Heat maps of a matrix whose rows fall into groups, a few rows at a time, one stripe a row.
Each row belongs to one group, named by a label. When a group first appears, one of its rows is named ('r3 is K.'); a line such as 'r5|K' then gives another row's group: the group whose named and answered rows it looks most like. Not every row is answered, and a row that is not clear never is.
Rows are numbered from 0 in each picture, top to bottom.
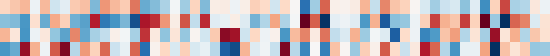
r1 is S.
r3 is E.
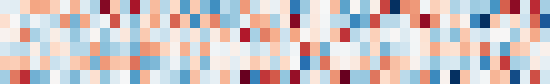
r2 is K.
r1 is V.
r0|E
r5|K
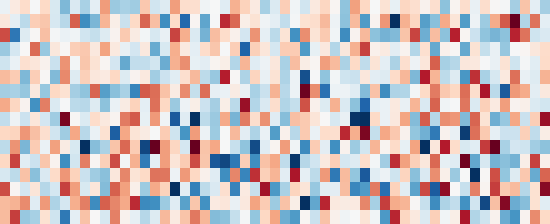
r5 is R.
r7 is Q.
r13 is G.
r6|S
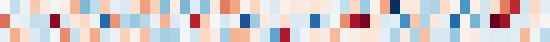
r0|E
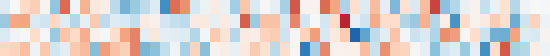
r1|K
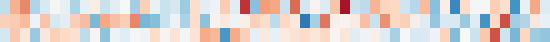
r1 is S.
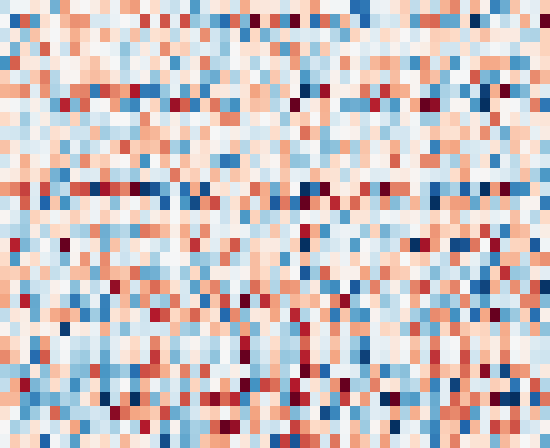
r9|S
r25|Q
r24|Q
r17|R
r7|V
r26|S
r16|S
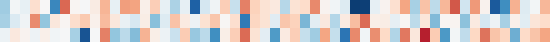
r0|G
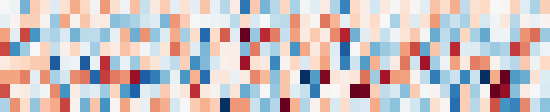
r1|V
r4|G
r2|K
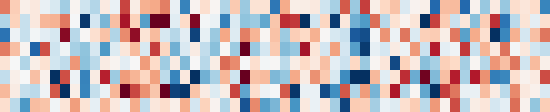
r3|Q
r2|G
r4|E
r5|G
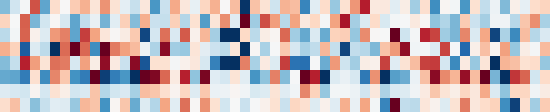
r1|K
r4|E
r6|S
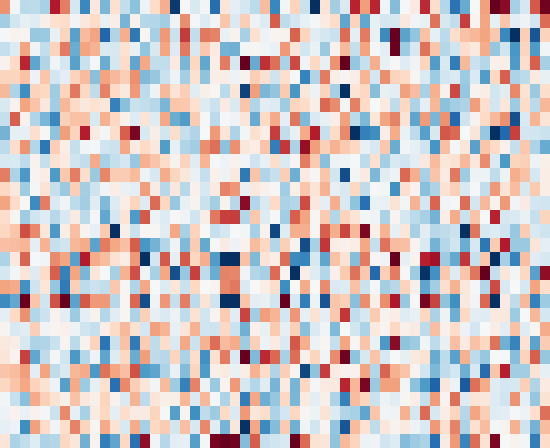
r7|V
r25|K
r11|S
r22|K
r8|K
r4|K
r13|E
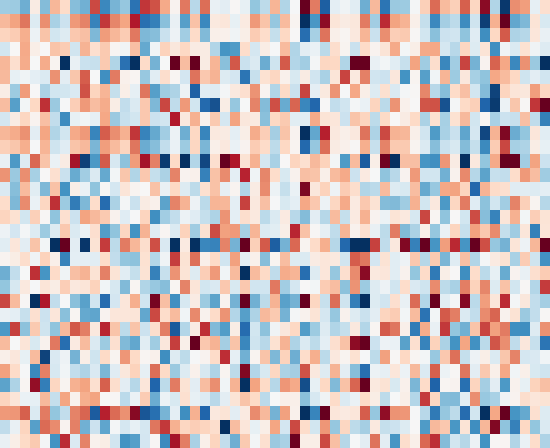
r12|K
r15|R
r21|Q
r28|R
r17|G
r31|V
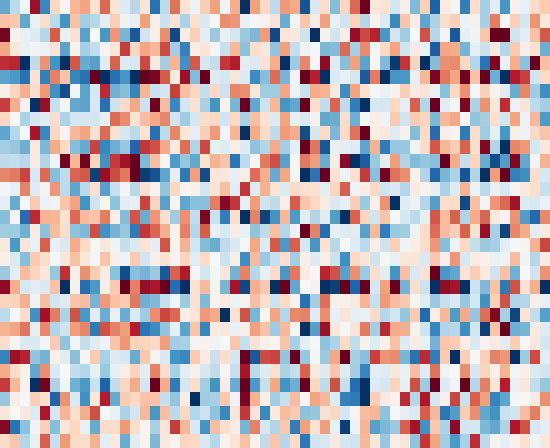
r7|Q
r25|K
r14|E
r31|R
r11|G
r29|R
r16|S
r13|K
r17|R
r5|S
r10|S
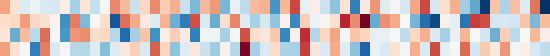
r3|Q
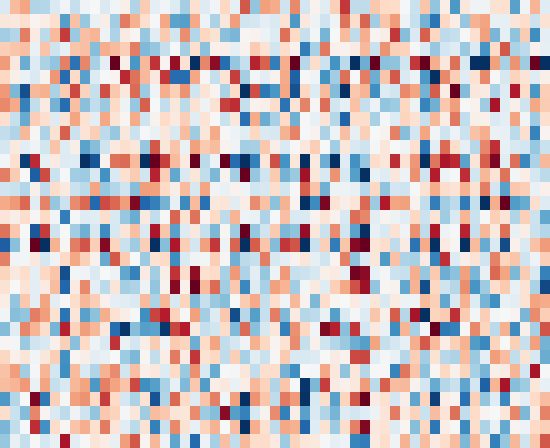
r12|Q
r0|K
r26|E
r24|V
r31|G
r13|S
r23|V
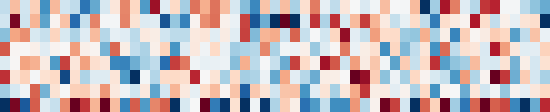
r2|K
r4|V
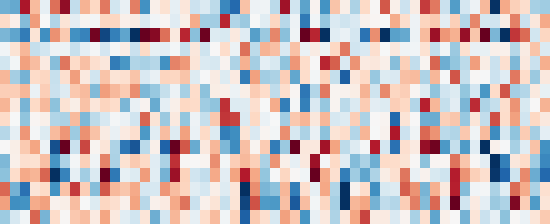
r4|V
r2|S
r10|V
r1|R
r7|R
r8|E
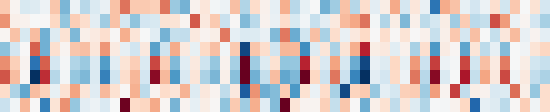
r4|Q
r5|Q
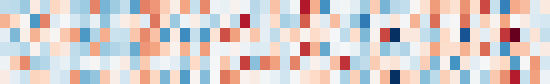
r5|E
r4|K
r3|S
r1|Q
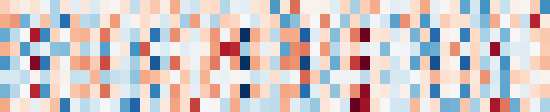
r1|E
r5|S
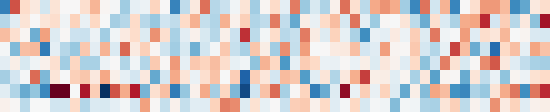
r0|K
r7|E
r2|Q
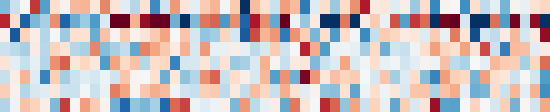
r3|S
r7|V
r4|G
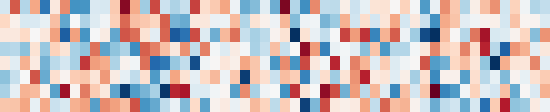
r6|V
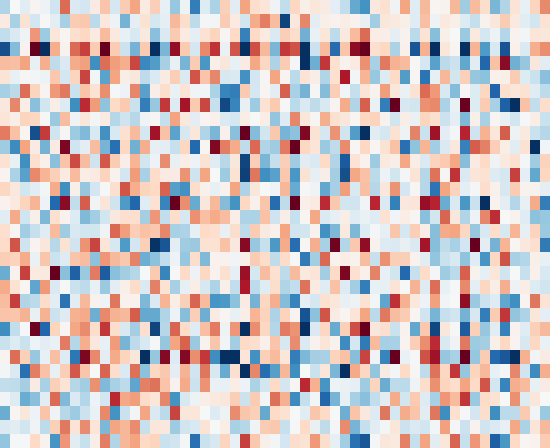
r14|V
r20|Q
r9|Q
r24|V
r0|G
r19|K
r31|G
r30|G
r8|V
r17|R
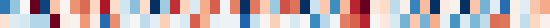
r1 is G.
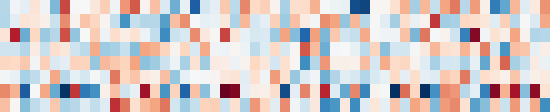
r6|E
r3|S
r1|V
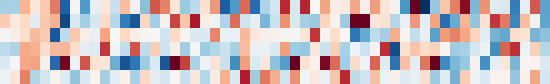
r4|V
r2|G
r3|E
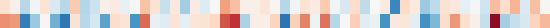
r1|E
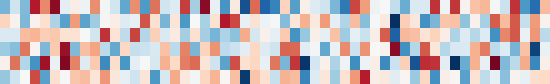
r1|E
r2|E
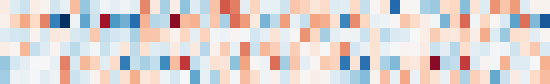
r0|E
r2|S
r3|K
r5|G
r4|V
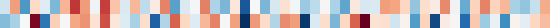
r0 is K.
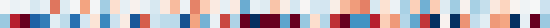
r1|K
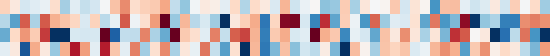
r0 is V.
